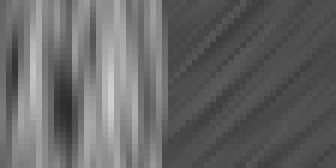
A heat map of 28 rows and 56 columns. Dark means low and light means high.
It is made of 1 by 2 panels. Panel 1,1: middling, streaked downward, strong in contrast. Panel 1,2: low, slanting up to the right, faint in contrast.
